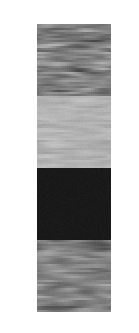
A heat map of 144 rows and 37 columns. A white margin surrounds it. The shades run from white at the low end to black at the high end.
The table splits into 4 rows of 1 panel. Panel 1,1: middling, streaked across. Panel 2,1: low, streaked across, faint in contrast. Panel 3,1: very high, flat. Panel 4,1: middling, streaked across.
